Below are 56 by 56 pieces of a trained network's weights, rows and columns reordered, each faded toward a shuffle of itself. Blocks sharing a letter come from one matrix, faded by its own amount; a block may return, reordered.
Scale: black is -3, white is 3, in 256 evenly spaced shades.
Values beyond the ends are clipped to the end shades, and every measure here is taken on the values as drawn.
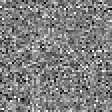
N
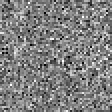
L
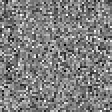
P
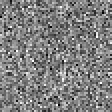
P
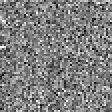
P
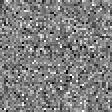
N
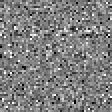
N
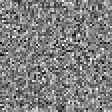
P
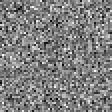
L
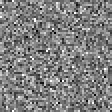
L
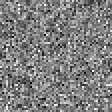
P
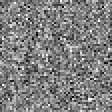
P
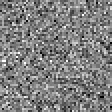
L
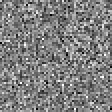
L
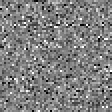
N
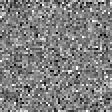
N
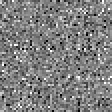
N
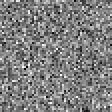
P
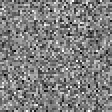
P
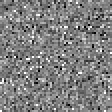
N
